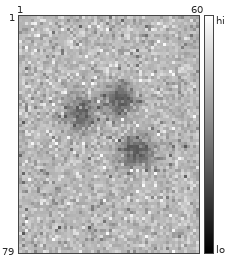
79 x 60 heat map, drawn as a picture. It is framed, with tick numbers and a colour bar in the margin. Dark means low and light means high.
Stripes: none. Seam: none. Ninth with the lowest average: centre. Average level on the scale: 70%. Odd rows or columns: none. Mirror symmetry: none. Dips: three.
